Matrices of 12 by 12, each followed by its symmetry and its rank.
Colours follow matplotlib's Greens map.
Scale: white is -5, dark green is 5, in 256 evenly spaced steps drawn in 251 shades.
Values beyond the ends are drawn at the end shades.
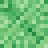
symmetric, full rank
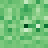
neither, rank two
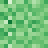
neither, rank two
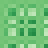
symmetric, rank one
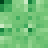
symmetric, rank two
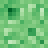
symmetric, rank two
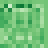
neither, rank two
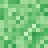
symmetric, full rank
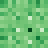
symmetric, rank two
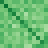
symmetric, full rank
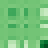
symmetric, rank one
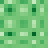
symmetric, rank one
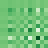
symmetric, rank one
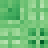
symmetric, rank two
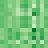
neither, rank two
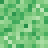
symmetric, full rank
